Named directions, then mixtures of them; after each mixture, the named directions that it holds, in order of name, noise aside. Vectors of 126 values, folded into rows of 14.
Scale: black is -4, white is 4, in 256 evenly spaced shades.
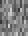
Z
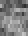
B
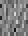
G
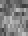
B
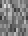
B, G, Z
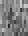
B, Z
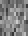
B, G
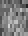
B, G, Z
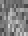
B, G, Z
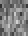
B, G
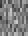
G, Z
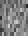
B, G, Z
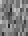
Z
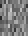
G, Z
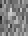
G, Z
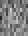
B, G, Z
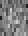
B, G, Z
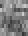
B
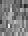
B, Z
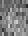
B, G, Z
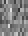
Z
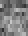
B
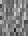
G, Z
